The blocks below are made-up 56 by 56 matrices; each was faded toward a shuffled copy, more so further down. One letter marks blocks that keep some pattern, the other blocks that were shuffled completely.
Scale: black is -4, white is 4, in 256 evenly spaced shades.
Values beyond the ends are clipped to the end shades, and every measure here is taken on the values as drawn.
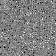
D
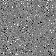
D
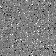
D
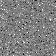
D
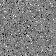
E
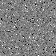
E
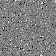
D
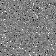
D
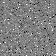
E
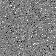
E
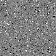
D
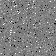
E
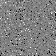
D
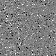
D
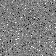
E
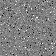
E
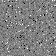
E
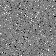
E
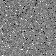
E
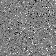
E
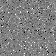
D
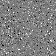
D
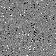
D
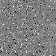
D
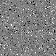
D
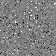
D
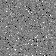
E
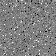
D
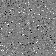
E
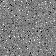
E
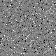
E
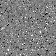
E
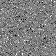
D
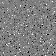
D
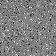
E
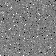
E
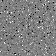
E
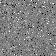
E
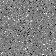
E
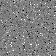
E
